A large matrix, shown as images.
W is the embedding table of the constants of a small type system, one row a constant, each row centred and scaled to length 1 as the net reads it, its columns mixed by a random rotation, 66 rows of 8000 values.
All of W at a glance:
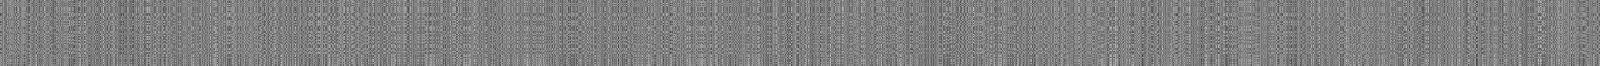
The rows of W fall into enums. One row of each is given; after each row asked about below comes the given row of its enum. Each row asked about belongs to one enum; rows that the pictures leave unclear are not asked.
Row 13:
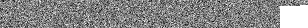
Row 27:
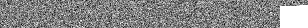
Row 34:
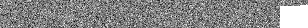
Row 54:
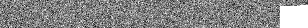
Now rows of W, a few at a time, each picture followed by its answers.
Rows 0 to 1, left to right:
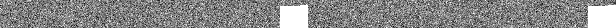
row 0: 34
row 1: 54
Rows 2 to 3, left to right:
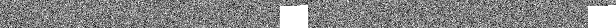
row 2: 54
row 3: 13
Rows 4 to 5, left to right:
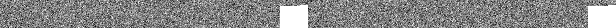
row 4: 54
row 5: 13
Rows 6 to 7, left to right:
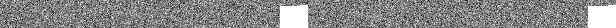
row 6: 54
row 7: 34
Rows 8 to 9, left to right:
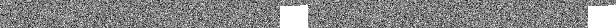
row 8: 34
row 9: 34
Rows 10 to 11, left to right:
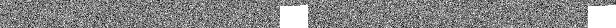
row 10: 34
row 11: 54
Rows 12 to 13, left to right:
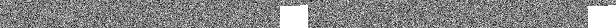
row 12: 34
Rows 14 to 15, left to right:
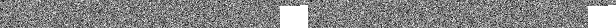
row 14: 13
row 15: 13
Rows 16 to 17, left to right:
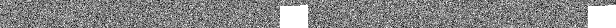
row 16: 34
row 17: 54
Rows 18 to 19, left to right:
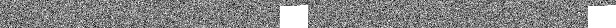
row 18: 54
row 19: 27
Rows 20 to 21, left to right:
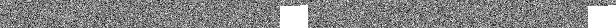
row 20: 34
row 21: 13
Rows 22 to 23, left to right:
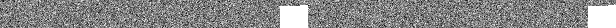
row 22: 13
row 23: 34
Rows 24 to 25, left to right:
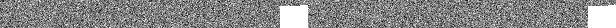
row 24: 13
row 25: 34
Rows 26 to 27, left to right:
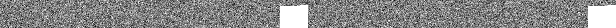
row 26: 54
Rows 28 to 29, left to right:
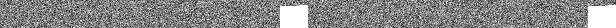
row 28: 27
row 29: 54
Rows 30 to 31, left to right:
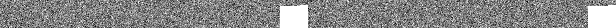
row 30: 54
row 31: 13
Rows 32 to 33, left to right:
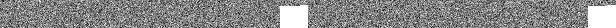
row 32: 13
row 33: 27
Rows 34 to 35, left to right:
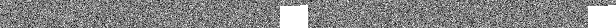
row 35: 13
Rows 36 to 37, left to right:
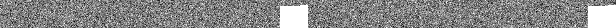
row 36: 34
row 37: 54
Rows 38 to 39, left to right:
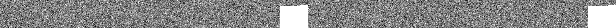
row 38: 54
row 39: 34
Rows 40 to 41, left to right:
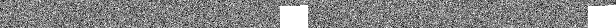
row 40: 13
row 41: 54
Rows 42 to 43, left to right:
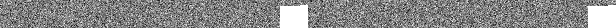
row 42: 34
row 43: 13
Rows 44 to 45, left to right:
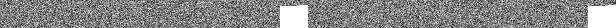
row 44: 27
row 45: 54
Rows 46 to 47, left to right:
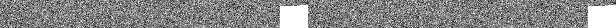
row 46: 54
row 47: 54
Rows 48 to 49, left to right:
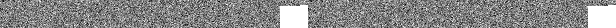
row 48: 13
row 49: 13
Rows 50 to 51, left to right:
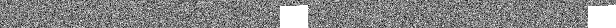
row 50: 27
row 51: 34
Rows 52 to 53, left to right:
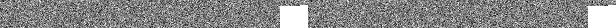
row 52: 13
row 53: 13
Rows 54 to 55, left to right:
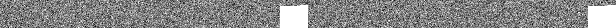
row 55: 27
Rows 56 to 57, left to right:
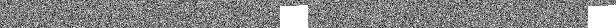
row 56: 27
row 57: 34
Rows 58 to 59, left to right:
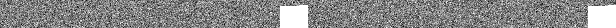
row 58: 27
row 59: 54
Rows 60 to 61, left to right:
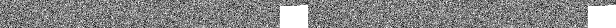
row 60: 54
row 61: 54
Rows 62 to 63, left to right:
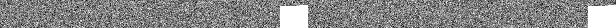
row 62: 27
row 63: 54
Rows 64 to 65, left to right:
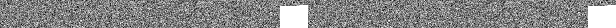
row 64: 27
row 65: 27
